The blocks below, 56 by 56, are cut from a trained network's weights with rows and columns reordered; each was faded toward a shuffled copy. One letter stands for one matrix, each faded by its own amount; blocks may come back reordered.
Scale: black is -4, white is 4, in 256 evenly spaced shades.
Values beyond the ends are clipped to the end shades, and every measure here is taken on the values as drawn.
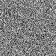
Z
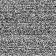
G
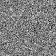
Z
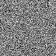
Z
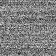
G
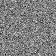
Z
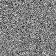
Z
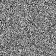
Z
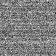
G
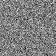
Z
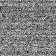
G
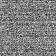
G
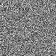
Z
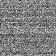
G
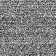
G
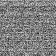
G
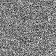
Z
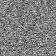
Z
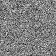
Z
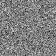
Z
